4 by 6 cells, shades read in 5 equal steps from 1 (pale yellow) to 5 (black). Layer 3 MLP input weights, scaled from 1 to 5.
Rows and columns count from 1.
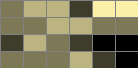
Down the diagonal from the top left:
3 3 3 2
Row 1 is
3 2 2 4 1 1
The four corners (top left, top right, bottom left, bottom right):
3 1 3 5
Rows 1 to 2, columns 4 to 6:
4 1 1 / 2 3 3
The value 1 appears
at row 1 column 5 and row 1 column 6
